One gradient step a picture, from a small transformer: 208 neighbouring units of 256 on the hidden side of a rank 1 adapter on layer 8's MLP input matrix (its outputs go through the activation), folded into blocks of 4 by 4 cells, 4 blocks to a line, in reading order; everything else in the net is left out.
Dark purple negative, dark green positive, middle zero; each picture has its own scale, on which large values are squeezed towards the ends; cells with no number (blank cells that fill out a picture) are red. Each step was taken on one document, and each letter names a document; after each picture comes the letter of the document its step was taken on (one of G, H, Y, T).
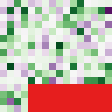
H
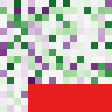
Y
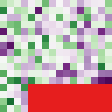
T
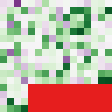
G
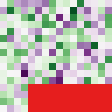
H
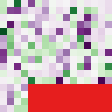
G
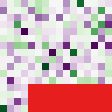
Y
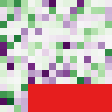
H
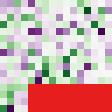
T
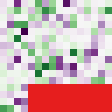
Y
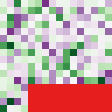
T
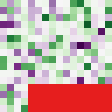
G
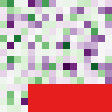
H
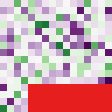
G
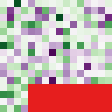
T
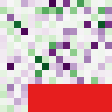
Y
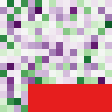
H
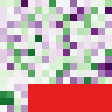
H
